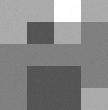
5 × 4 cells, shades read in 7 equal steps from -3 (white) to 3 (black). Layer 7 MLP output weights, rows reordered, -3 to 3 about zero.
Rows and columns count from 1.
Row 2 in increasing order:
-1 -1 0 1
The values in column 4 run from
-1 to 0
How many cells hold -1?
6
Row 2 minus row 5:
-1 0 -2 1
